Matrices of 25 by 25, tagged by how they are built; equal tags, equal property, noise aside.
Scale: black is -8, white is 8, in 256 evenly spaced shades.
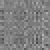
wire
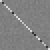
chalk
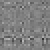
wire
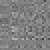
wire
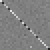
chalk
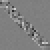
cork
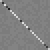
chalk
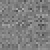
wire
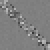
cork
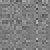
wire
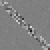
cork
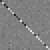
chalk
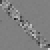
cork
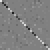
chalk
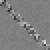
cork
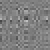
wire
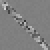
cork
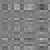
wire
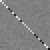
chalk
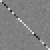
chalk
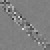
cork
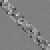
cork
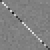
chalk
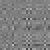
wire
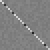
chalk
